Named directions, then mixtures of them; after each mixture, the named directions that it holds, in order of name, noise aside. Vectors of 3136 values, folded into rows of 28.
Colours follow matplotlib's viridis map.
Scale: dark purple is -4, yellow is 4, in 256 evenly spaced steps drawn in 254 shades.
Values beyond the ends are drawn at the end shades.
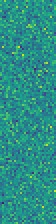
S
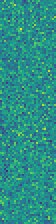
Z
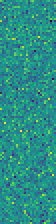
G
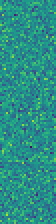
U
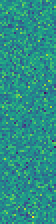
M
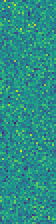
M, S, Z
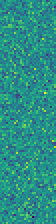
M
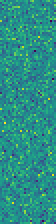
G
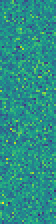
S, Z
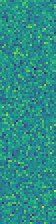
G, M, S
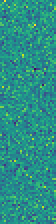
M, S, Z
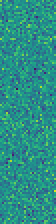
G, S, U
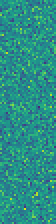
M, S, U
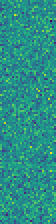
G, U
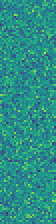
M, U, Z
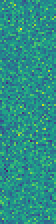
Z
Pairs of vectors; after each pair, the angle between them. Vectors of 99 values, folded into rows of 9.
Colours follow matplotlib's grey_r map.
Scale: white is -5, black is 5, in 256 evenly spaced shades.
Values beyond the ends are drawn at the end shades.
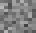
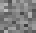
nearly parallel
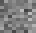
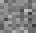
nearly opposite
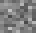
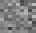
partly opposed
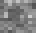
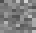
partly aligned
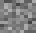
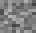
orthogonal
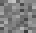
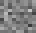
orthogonal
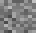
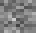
partly opposed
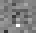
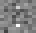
nearly parallel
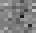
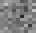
nearly parallel
